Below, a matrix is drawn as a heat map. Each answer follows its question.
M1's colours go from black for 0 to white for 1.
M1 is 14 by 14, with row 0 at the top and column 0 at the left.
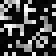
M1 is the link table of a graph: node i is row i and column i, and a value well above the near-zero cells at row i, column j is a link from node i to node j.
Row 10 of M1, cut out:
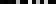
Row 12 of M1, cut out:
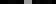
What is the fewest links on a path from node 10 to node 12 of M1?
2
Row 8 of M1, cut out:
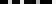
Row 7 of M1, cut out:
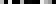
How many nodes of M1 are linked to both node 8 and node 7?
2
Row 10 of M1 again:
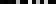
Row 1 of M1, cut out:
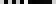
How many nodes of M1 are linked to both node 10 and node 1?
1
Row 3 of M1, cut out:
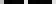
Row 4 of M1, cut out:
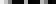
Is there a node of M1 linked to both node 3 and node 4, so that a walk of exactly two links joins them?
yes
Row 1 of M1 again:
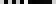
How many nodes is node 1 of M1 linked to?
5
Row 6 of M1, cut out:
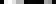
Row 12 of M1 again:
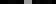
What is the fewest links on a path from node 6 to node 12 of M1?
1
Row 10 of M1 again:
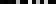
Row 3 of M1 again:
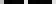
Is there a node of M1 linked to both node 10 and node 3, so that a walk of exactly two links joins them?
no
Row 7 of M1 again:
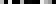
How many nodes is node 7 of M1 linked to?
6
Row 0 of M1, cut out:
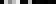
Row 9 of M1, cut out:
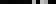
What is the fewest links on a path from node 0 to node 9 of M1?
3
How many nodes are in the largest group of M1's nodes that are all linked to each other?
4
